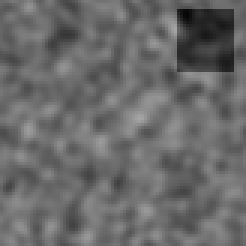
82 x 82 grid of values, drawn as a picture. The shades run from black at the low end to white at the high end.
Histogram: skewed, a long tail of low values. Ninth with the lowest average: top right. Roughest part: top right. Mirror symmetry: none. Odd patch: lower, in the top right.
